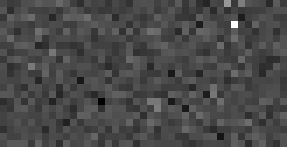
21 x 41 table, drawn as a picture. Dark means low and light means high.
There is no overall slope. The texture is fine-grained noise. Neither half mirrors the other. Most values sit low, with a long tail of high ones. On average the colour sits 30% of the way up the scale.
